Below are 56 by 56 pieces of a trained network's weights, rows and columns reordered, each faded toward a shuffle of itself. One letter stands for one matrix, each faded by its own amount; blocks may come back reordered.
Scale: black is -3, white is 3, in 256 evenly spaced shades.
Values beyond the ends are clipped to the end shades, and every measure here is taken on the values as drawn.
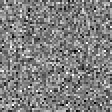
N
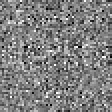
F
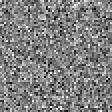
N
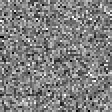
N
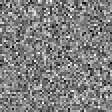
N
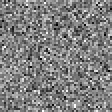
N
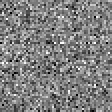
F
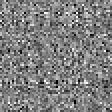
F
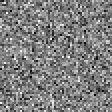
N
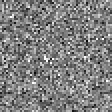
N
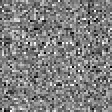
F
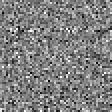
F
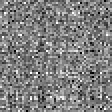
F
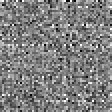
F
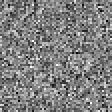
N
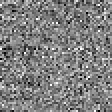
F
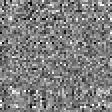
F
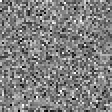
N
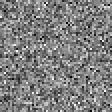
N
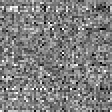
F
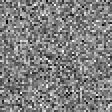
N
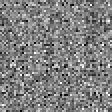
F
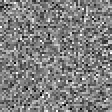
N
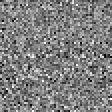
F
